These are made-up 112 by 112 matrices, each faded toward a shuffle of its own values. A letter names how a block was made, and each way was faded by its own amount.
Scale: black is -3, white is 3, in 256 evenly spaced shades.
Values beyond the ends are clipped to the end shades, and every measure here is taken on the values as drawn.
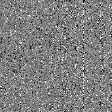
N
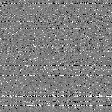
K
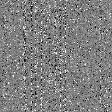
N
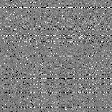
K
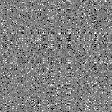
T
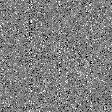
N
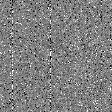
N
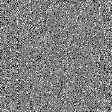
N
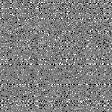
K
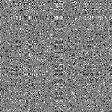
T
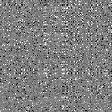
T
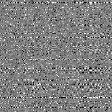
K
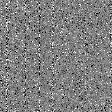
N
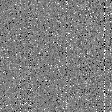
N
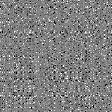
T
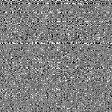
K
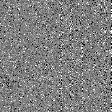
N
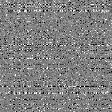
K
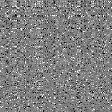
T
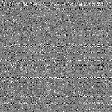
K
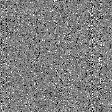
N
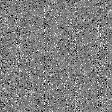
N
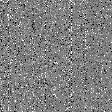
N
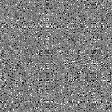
T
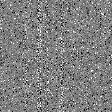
N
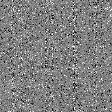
N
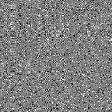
T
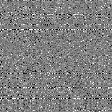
K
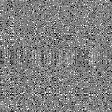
T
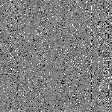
N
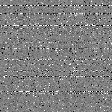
K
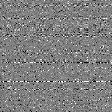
K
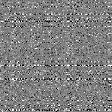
K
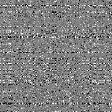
K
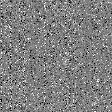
N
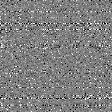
K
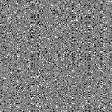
T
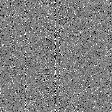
N
